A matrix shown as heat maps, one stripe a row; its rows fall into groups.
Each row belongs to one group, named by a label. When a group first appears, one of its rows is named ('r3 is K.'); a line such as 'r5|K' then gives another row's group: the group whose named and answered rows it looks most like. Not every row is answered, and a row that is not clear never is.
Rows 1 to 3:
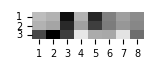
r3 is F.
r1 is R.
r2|R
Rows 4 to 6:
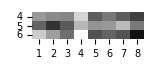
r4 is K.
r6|K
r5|F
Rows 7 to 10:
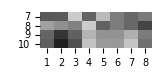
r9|F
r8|K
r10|F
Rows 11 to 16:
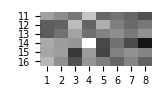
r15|R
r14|K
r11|K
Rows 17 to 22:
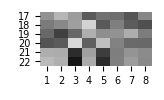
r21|R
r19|F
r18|K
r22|R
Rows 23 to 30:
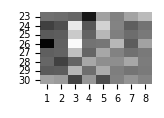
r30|R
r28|F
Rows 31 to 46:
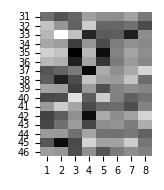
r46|R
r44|K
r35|R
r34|R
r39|R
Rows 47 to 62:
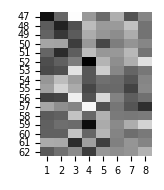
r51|F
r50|R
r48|F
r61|R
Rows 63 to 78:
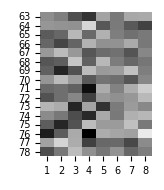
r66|F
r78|K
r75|F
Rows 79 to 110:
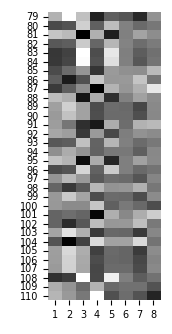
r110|K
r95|R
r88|R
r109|K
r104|F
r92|R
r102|F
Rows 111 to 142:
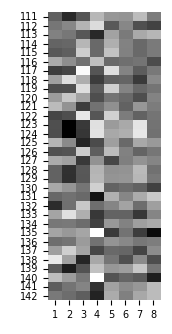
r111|F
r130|K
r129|F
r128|F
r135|K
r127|R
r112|K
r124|F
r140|K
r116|K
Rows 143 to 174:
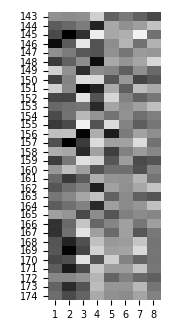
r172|K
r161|F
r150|K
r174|F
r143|K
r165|R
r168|F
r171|F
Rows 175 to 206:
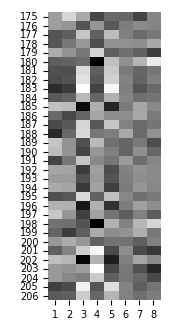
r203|K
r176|R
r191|K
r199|F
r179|K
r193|R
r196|R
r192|R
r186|F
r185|R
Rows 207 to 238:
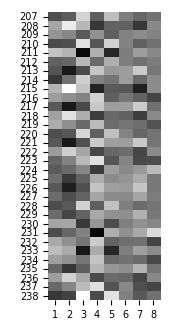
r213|F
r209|R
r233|R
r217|F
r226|F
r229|F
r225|F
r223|K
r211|R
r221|F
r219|K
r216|K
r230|R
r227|F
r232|K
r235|F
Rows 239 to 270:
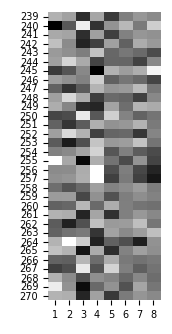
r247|F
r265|R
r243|K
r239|R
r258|F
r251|F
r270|R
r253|F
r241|R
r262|F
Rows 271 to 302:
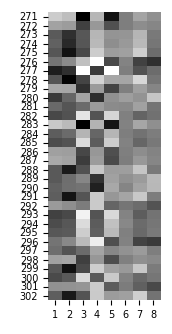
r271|R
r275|F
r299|F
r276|K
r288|F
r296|K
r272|R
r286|R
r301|K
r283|R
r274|F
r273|F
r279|R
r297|F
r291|F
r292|K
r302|F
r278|F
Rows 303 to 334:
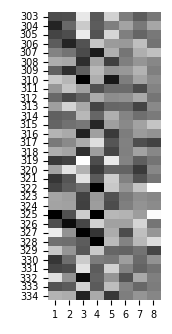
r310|R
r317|K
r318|R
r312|F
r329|K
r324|R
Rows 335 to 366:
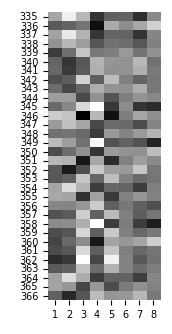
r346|R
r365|R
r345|K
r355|R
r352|F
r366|F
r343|F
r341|F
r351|R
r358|K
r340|F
